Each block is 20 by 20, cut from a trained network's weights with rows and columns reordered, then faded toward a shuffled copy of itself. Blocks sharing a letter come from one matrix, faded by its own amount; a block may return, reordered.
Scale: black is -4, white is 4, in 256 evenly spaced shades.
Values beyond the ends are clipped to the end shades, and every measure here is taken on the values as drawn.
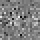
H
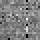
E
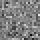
H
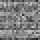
E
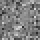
H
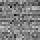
E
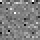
H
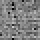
E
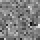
H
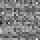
E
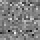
H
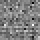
E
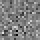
H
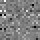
H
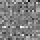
H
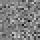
H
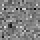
H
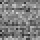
E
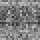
E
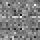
H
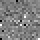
H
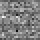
E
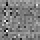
E
